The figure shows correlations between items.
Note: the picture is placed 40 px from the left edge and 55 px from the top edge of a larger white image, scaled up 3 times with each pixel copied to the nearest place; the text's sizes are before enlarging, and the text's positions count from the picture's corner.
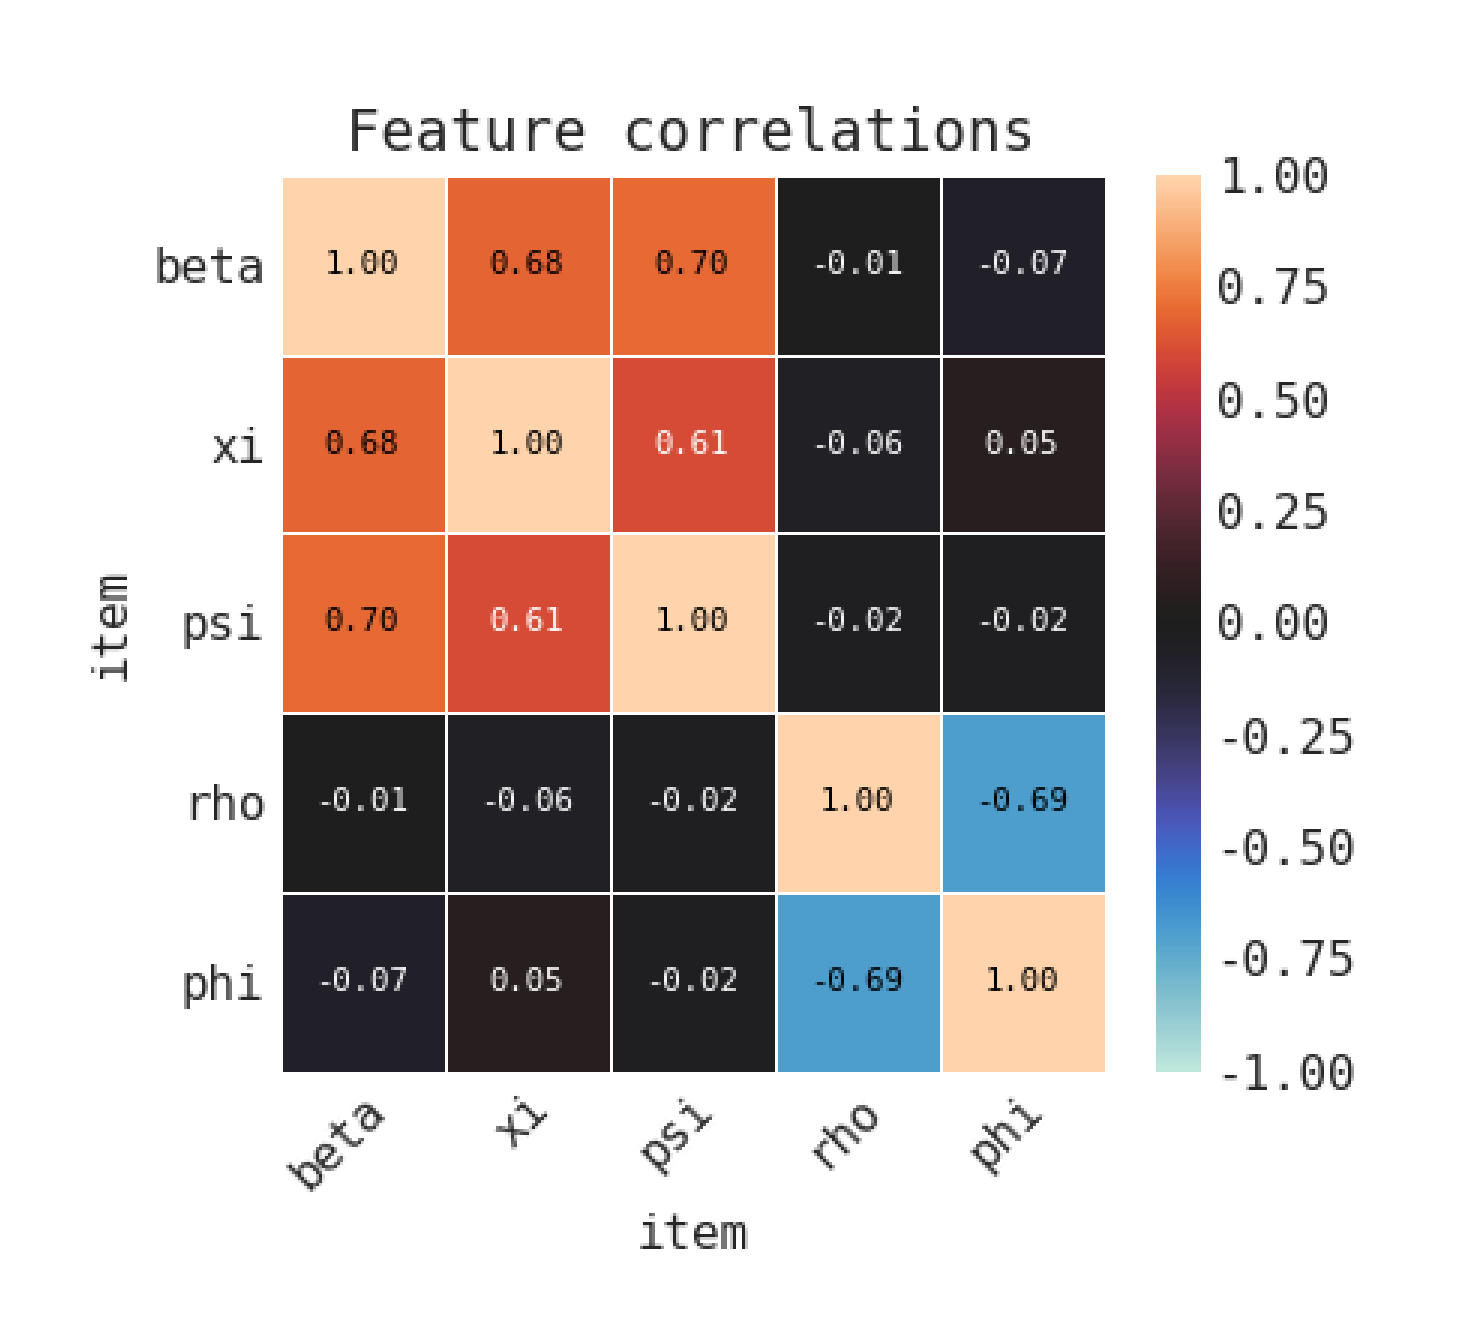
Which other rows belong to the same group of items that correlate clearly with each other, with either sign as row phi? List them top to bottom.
rho
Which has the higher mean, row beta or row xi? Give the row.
beta
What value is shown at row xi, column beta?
0.68
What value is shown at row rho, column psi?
-0.02
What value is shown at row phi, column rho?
-0.69
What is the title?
Feature correlations
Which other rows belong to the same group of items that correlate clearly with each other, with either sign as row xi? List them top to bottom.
beta, psi
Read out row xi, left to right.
0.68 1.00 0.61 -0.06 0.05
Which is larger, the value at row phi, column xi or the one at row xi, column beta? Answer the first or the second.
the second
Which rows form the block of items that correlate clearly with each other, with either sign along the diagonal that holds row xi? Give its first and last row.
beta to psi
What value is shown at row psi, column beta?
0.70
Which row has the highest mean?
beta
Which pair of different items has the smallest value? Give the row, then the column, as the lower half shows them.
phi, rho
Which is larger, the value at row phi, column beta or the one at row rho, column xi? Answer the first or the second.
the second
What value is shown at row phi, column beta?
-0.07
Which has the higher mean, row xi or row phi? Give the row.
xi
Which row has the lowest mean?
rho
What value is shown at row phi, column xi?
0.05
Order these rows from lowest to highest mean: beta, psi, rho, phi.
rho, phi, psi, beta
